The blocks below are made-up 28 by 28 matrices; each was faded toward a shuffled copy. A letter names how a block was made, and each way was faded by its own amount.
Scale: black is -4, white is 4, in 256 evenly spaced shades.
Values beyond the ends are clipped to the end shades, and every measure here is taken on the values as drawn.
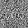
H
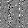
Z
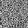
H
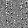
Z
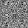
H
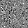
Z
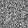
H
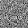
H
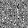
Z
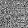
H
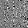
Z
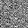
H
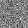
H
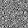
H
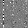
Z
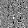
Z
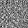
H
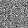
H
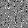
Z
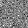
H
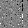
Z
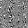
Z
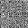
H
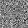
H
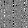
Z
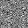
H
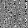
Z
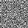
H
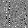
Z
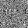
H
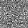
H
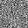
H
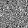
H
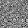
H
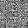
H
